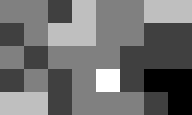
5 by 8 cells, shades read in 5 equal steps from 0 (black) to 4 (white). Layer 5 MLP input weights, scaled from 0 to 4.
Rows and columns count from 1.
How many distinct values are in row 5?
4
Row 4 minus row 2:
0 0 -2 -1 2 -1 -1 -1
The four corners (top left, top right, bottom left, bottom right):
2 3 3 0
